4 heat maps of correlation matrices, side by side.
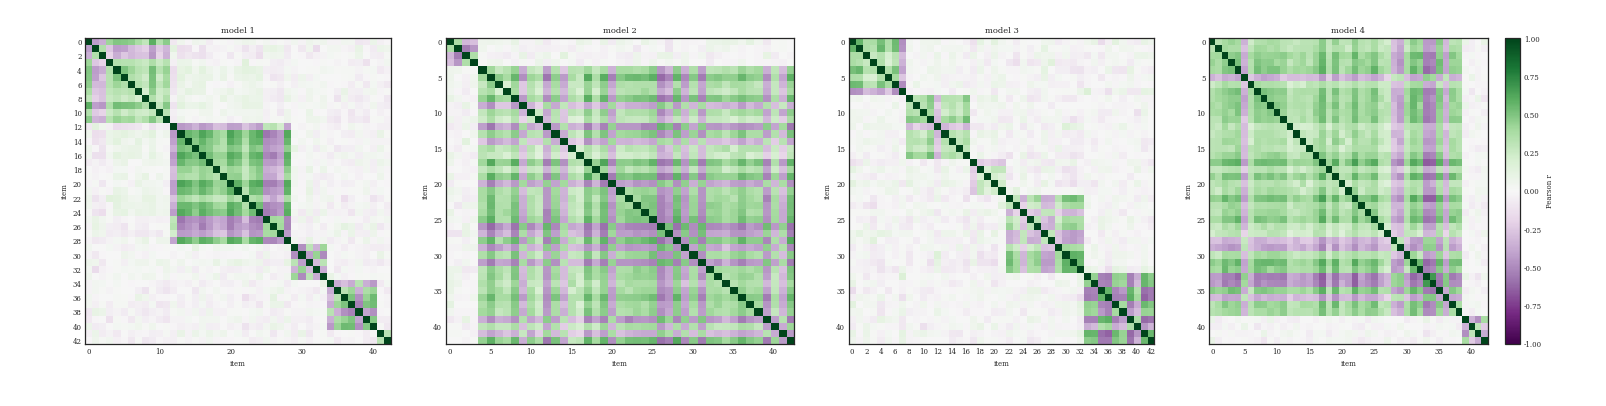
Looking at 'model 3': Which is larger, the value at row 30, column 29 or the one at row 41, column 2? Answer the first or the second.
the first
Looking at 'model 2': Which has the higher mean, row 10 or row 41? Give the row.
10
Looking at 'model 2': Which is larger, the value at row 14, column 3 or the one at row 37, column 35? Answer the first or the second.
the second
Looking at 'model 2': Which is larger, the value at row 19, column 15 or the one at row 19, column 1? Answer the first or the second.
the first
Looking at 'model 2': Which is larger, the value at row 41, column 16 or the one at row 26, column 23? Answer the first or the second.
the first
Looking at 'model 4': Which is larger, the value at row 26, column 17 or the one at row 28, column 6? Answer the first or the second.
the first
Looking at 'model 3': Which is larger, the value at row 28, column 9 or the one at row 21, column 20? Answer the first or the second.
the second
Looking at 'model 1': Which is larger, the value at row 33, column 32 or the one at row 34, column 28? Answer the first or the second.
the second
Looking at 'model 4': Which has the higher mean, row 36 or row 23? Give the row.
23
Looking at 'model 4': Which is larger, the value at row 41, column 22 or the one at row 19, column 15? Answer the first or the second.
the second
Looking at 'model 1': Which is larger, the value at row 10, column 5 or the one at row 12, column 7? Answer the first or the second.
the first
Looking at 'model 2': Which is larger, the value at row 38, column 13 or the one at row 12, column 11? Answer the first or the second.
the first
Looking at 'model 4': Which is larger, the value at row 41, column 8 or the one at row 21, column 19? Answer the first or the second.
the second
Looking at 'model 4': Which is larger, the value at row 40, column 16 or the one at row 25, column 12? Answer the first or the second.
the second
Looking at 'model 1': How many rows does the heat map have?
43
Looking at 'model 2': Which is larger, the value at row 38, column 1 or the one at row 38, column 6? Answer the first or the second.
the second
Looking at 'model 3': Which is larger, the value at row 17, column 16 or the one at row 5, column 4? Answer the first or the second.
the second
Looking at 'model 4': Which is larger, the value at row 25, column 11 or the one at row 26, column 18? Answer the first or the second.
the first
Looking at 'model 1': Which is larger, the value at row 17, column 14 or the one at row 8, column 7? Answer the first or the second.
the first
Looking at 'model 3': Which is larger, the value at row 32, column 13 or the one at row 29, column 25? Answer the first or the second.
the second
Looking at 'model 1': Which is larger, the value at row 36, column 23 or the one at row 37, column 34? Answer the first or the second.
the first
